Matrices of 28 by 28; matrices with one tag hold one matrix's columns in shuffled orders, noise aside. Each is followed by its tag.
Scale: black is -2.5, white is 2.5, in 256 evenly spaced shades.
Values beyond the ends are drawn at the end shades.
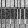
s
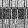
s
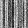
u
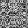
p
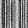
u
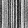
u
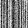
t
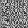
p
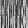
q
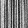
t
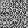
p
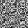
p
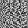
p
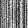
u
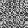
p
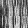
q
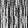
q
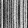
u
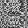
p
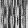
q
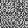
p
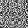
p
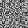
p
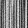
t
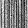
t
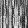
q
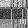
s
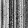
u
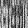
q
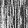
q
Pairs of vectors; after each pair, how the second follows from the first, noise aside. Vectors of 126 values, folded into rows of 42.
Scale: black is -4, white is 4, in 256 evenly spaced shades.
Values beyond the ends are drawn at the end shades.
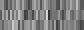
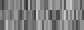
reversed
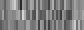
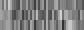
reversed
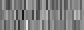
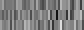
wrapped around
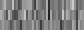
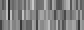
wrapped around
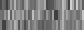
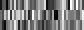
scaled up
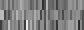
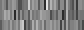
wrapped around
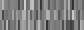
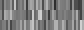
wrapped around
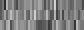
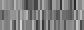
wrapped around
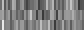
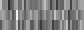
wrapped around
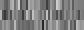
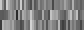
wrapped around
